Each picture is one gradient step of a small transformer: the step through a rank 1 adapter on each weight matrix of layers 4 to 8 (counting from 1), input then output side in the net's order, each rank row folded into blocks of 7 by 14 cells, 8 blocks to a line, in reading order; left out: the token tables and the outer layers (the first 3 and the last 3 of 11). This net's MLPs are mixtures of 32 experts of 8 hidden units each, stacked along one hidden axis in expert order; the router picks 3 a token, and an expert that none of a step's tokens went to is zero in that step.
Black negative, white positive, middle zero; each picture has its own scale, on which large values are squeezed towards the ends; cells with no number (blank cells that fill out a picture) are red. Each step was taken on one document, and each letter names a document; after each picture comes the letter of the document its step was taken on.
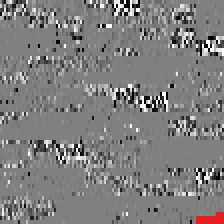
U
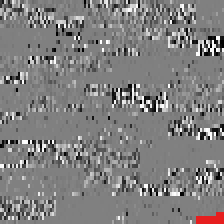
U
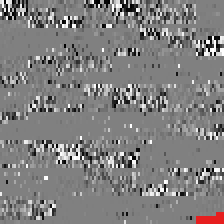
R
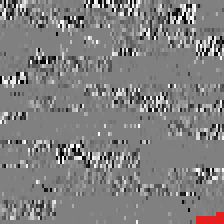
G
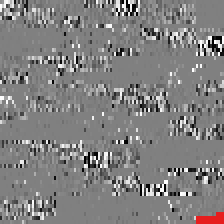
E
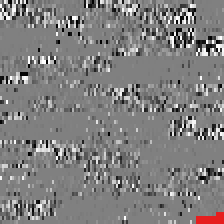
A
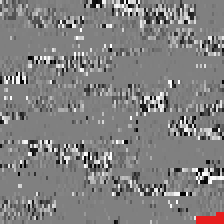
E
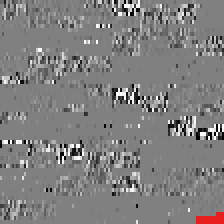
G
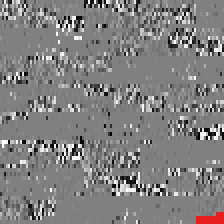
U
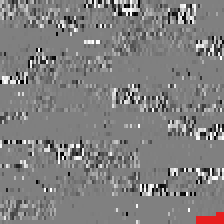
G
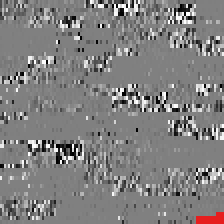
A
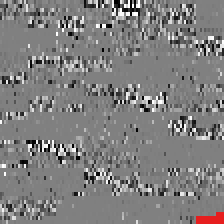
U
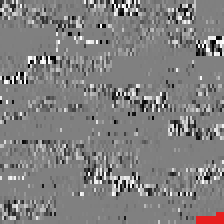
A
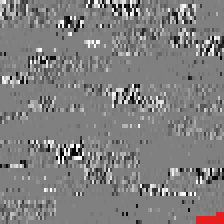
G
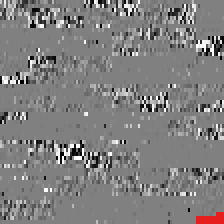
G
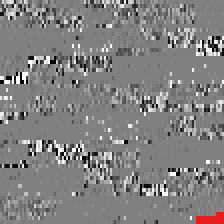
E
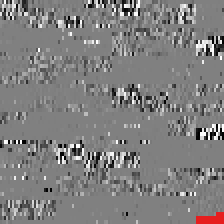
G
